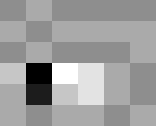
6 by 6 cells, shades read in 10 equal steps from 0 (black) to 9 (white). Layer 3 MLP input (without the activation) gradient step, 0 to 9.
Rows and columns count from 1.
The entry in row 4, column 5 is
6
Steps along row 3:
up down same same up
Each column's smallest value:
5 0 5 5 5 5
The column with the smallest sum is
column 2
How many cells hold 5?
14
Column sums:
35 23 38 38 33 33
